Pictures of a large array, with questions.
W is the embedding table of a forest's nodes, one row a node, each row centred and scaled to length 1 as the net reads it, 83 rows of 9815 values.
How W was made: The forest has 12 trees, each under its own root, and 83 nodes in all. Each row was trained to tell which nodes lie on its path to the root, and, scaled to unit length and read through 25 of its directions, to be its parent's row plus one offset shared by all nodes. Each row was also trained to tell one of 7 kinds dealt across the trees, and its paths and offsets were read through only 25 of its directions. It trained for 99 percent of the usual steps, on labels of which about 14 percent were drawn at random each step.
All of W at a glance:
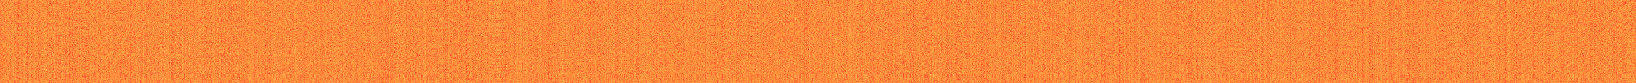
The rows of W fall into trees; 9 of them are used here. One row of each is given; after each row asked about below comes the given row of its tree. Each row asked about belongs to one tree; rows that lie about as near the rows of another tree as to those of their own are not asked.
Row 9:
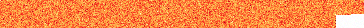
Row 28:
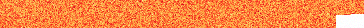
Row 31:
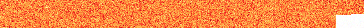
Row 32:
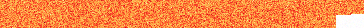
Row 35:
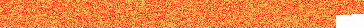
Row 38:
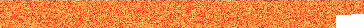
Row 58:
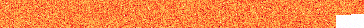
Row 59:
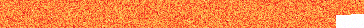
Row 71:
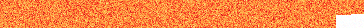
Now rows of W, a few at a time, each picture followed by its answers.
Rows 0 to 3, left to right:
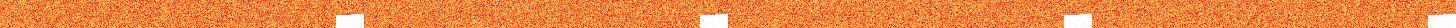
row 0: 38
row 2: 58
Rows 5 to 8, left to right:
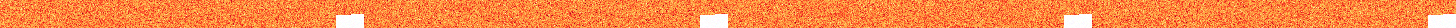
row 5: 38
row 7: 32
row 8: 28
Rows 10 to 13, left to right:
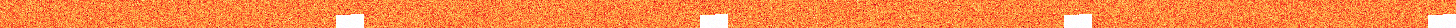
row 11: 35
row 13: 28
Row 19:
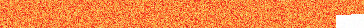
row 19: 32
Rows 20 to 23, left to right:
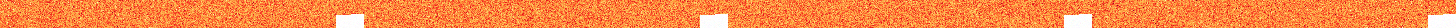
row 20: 59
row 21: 31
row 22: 71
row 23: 58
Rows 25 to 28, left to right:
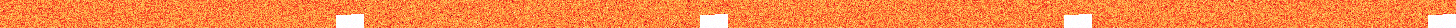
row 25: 35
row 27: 28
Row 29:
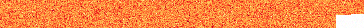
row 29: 58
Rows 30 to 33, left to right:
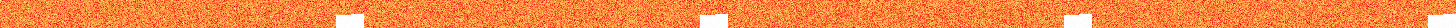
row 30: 58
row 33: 58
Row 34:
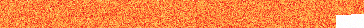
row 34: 32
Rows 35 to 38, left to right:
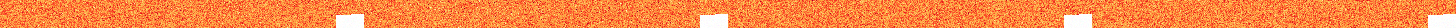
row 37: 31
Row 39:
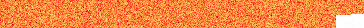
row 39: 9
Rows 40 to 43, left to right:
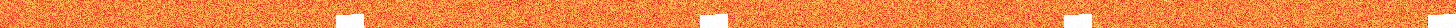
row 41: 9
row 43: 71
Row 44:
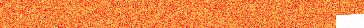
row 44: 58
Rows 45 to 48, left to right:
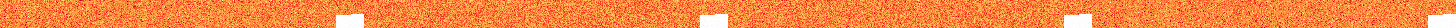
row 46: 32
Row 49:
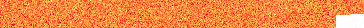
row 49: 9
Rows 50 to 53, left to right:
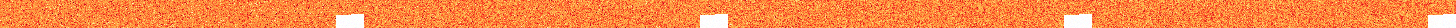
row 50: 58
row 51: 9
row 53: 35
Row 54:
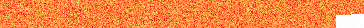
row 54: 35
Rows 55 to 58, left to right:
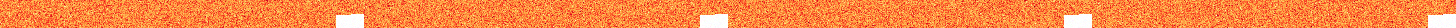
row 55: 59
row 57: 71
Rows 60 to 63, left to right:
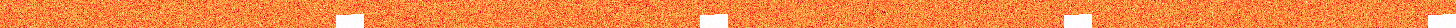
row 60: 9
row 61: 59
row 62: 9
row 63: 9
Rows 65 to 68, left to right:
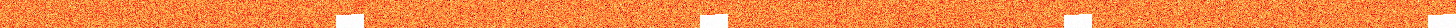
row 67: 59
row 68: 58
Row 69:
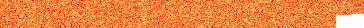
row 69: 58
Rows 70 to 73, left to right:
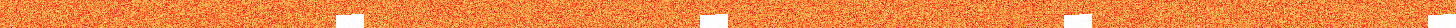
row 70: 32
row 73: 59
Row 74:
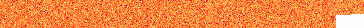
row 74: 9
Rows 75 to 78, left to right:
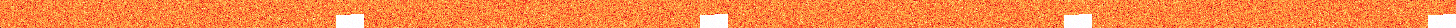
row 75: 9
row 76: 9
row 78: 58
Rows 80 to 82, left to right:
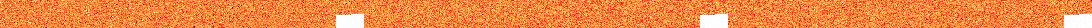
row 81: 28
